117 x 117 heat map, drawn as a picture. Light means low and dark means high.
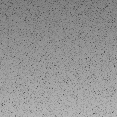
No regular stripes run through it. The texture is fine-grained noise. The field climbs toward the top.
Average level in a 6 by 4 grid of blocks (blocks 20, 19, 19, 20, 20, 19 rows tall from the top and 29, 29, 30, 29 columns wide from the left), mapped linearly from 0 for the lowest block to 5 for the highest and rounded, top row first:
5555 | 4444 | 3333 | 2222 | 1111 | 0000
